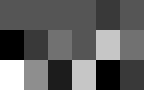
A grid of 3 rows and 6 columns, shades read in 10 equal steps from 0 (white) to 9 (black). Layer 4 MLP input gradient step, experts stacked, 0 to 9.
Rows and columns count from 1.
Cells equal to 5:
2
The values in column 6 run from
5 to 7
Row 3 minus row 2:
-9 -3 3 -4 7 2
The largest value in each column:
9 7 8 6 9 7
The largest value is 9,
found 2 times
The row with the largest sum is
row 1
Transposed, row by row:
6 9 0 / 6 7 4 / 6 5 8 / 6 6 2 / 7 2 9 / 6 5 7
